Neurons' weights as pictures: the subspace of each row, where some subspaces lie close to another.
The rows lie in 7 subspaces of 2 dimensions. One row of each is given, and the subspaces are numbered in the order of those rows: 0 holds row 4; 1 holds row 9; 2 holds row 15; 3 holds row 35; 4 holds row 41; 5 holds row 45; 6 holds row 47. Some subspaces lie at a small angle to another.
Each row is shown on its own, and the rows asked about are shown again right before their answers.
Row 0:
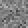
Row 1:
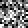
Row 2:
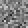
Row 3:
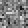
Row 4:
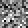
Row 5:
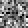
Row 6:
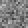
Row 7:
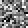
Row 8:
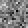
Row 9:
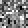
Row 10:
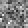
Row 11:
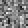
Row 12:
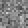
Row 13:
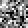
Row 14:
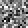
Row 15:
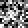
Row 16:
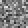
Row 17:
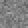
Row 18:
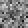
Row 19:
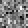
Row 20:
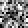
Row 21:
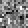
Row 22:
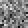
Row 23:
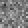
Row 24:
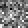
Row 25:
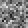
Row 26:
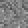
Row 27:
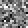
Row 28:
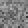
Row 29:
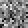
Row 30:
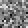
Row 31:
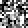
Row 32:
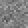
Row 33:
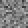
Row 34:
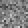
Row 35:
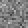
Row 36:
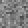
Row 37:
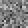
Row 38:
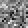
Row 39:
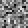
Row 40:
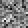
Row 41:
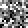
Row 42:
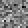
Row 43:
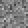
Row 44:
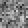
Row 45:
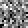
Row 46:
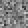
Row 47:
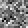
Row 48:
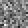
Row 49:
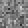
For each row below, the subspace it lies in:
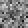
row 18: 5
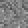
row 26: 5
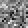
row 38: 0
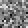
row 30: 4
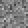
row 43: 6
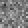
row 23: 2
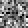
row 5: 2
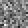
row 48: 5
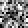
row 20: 2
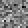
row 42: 0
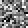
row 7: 6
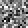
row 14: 0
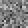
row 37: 4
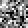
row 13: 0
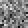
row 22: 5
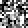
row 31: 1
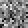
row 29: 5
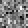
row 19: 1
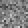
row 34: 4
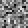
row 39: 0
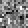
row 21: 1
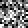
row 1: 2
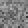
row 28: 2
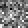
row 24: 2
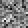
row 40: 6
